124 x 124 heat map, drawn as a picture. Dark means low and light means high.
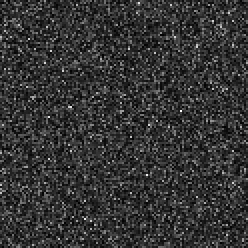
No row or column stands out. There are no regular stripes. No overall slope runs across the table. The texture is fine-grained noise. Neither half mirrors the other. On average the colour sits 20% of the way up the scale. There is no seam. The values are skewed, with a long tail toward high values.
